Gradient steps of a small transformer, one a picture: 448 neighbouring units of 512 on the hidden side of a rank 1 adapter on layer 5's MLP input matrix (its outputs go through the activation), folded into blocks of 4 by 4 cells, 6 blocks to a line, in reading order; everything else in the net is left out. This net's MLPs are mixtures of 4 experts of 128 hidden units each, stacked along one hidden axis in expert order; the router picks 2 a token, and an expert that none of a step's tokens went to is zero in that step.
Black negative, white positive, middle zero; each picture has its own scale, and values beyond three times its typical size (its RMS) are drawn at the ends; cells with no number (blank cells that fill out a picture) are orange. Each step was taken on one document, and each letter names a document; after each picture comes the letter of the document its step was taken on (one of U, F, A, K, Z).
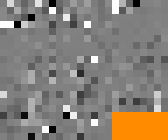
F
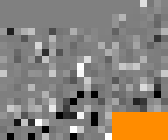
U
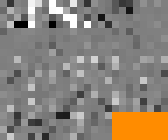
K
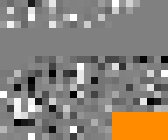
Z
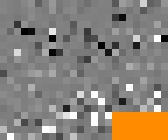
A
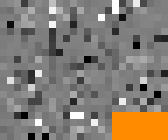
F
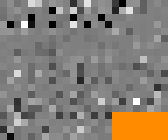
K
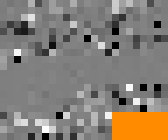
A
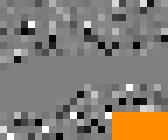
A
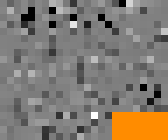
K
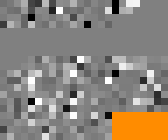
Z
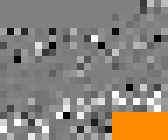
U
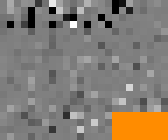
K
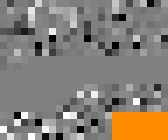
A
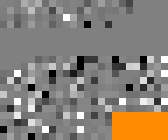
Z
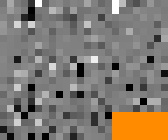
F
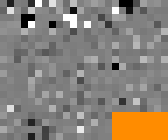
K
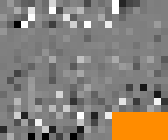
F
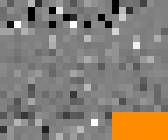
K
